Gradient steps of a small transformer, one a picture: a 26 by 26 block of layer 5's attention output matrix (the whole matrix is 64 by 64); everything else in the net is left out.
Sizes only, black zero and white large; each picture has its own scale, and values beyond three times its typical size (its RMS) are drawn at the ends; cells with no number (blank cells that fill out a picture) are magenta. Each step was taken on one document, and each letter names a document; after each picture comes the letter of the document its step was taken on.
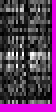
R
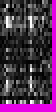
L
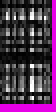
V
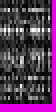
R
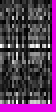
R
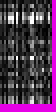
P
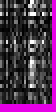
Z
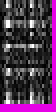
L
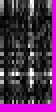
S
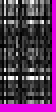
P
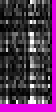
Z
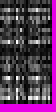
R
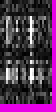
L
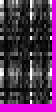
S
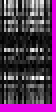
P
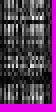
P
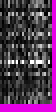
L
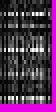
P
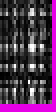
Z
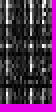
L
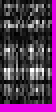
P
